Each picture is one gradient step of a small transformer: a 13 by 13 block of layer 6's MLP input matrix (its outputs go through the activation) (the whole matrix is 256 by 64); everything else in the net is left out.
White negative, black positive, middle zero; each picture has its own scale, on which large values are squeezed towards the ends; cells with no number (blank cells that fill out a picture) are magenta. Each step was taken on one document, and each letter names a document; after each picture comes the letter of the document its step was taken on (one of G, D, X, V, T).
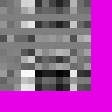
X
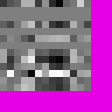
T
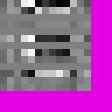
X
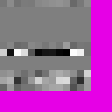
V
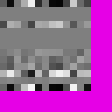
T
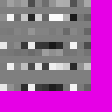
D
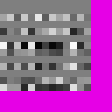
D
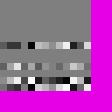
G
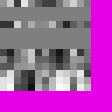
T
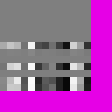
G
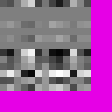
T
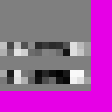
V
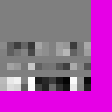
G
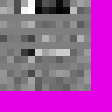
X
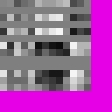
V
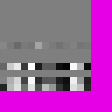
G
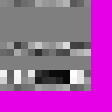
V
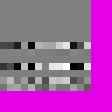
G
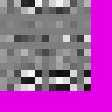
X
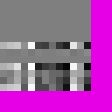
G
